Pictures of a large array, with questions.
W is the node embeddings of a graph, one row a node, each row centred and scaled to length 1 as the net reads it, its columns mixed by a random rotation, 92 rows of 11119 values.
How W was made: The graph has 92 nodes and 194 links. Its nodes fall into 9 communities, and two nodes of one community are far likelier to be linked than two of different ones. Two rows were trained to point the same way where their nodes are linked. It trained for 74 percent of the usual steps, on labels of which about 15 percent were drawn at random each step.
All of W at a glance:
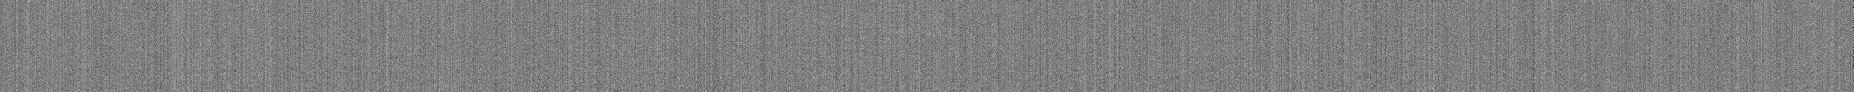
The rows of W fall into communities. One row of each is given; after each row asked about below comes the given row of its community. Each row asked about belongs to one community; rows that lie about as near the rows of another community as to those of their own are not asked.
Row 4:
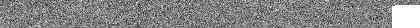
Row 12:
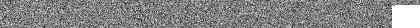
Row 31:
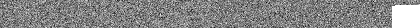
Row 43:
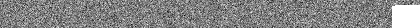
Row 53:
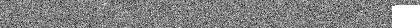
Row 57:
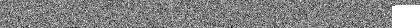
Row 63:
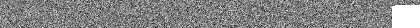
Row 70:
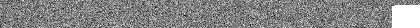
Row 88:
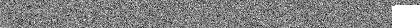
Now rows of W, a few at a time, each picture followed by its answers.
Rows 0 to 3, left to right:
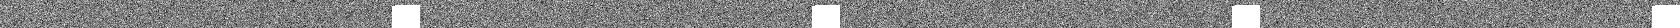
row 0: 53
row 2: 57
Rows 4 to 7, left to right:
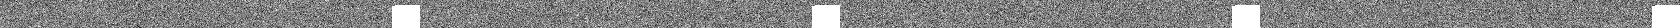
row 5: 63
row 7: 31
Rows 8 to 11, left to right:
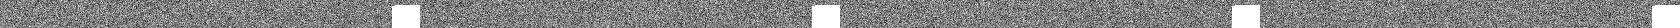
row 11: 12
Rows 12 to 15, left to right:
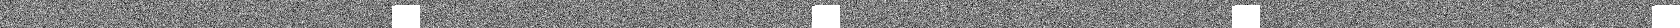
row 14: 57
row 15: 70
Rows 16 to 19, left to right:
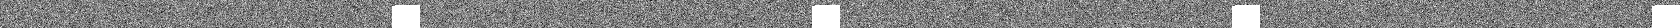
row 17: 88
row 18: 70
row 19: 57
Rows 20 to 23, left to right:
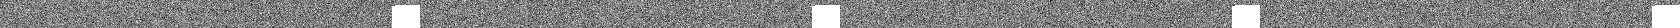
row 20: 31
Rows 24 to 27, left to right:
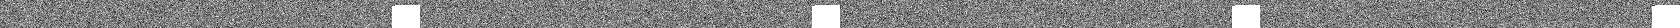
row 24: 70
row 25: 63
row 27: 31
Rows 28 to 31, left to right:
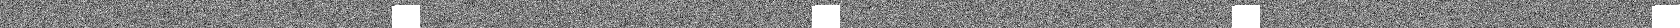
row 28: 4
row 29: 53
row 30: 63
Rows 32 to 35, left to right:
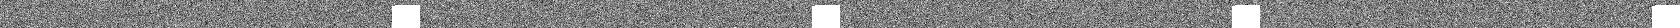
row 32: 53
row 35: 70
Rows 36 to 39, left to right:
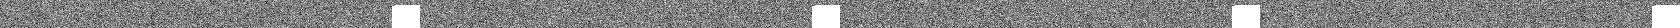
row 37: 31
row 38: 31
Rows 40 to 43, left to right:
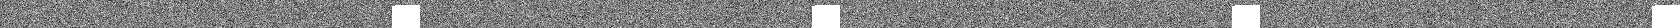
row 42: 63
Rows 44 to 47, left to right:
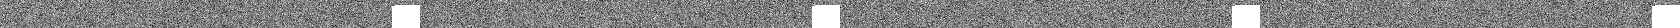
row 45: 31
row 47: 57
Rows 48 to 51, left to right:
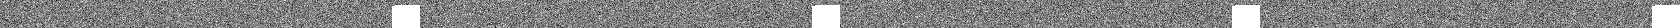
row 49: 53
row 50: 12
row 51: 43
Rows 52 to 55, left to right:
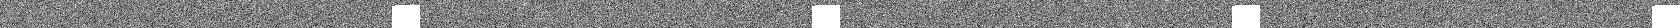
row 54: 53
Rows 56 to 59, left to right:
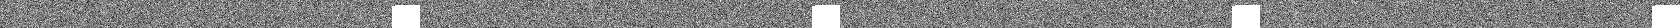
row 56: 70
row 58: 57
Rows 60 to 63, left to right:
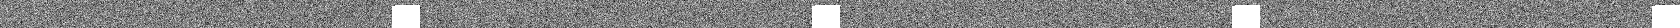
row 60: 53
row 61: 4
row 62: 88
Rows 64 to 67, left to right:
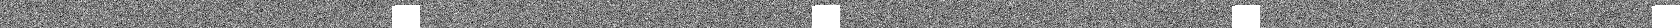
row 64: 4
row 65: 53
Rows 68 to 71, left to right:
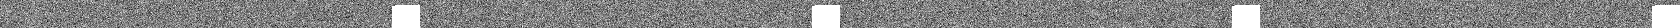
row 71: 57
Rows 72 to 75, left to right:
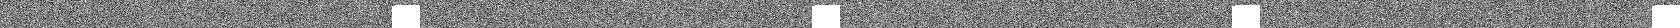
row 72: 57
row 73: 57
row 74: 53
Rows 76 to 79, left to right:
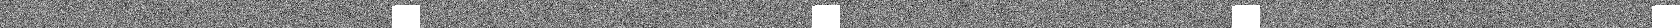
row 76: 12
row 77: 57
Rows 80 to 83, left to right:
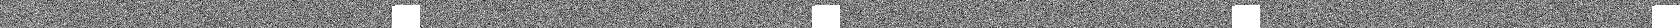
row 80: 53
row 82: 70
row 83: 88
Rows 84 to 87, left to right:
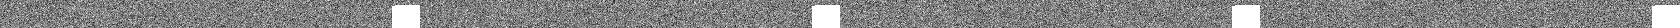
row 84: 4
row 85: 4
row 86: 4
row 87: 88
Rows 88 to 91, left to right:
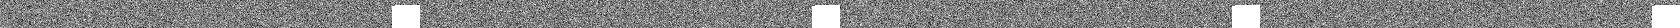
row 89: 70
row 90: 70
